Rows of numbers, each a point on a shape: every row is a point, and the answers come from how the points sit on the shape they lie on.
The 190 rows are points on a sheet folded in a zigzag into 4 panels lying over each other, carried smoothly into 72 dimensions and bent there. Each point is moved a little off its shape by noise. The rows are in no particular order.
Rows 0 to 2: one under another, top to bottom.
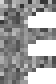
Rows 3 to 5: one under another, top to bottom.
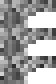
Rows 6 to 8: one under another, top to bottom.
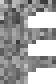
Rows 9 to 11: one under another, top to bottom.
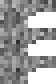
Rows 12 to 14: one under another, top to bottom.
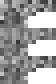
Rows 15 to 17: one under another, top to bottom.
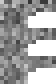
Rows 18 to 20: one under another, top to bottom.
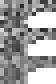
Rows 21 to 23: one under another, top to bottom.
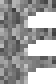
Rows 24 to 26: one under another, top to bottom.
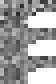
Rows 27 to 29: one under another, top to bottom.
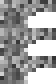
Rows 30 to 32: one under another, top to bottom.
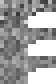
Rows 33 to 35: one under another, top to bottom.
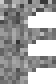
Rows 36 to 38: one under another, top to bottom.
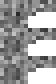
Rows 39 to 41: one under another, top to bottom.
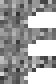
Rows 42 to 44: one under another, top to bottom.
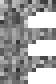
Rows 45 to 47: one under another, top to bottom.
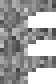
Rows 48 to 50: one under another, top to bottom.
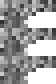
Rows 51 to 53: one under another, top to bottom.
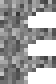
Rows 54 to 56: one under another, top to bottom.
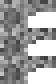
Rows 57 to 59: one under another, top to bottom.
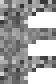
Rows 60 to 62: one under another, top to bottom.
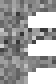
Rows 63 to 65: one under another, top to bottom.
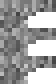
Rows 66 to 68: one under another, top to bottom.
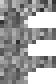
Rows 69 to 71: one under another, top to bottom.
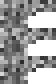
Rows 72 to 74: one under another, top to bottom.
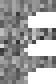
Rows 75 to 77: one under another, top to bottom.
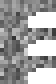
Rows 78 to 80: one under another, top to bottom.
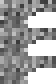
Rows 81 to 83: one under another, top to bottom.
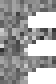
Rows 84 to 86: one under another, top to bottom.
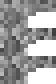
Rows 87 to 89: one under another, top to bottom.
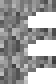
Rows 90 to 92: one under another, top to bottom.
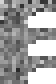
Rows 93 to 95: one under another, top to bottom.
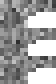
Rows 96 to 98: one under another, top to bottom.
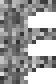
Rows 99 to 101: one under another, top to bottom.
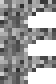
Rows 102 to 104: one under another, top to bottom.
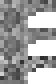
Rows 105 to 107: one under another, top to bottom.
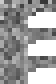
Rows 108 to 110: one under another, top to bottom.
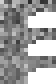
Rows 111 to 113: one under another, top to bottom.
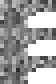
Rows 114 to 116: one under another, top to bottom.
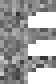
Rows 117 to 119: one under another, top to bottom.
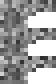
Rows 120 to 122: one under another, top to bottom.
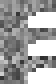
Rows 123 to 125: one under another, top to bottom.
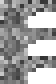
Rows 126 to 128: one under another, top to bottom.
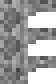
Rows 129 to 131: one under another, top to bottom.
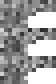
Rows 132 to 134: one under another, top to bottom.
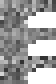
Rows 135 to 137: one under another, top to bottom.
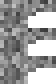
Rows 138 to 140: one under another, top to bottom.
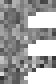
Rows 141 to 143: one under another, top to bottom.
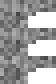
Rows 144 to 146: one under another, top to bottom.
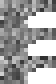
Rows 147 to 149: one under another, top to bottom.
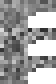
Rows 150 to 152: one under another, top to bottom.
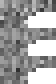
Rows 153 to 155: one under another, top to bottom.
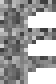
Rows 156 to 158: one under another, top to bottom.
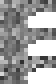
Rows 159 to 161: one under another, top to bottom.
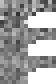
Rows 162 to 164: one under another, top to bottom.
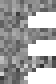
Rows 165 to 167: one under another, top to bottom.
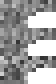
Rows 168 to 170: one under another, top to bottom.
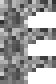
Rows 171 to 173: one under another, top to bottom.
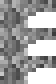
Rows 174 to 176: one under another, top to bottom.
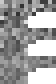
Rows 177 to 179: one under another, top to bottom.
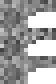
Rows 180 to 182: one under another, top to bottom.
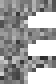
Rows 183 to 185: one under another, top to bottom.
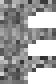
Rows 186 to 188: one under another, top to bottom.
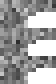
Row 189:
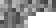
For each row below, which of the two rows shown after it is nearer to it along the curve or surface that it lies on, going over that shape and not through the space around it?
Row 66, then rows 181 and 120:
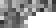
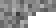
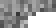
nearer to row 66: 120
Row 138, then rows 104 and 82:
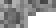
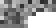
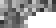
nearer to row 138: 104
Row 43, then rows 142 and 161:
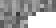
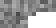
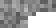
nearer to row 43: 161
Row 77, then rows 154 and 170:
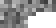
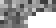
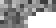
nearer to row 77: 170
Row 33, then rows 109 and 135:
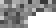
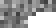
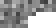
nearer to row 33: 135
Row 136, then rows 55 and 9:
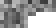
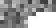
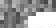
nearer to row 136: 55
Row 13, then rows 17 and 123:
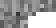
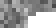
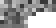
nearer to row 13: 17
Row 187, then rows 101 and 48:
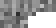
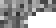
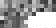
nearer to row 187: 101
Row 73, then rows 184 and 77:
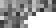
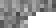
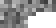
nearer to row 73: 184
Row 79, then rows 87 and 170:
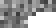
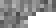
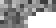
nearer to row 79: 170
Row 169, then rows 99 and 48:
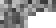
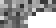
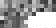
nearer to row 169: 99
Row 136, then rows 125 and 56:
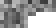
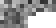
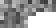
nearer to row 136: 125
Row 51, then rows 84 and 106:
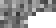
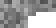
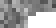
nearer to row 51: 84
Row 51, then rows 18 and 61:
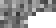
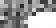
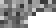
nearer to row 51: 18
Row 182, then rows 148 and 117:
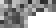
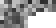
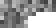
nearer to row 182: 148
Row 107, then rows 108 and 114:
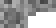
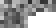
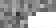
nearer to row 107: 108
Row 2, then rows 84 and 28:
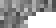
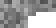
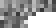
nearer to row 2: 28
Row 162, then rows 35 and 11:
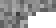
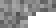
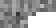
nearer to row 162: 35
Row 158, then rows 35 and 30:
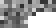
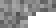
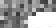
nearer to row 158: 30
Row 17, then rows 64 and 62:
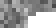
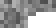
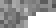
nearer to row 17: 62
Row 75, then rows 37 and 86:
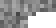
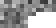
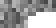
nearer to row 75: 86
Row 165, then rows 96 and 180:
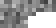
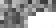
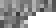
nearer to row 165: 96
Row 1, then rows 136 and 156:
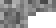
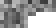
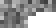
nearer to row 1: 136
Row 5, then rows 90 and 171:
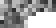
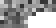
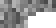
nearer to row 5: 171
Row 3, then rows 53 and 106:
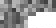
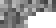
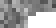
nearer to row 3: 53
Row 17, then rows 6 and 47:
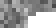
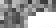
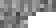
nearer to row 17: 47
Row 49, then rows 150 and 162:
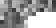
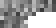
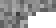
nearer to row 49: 150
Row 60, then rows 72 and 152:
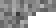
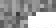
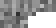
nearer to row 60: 152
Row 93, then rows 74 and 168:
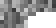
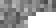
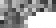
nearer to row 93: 168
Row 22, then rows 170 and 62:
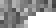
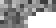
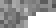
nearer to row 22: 62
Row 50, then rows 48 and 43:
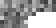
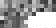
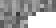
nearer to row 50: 48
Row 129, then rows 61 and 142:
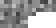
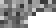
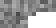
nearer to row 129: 61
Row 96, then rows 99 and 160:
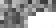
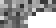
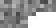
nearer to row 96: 99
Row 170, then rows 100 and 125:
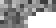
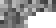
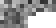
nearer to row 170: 125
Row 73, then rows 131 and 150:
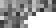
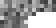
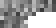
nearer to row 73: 150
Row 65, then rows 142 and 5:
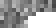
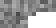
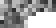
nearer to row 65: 5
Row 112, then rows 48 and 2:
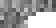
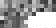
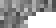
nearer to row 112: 2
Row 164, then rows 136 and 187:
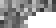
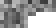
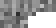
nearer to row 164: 187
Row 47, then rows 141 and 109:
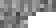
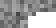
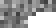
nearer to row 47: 141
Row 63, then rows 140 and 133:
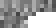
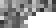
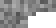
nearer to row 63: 140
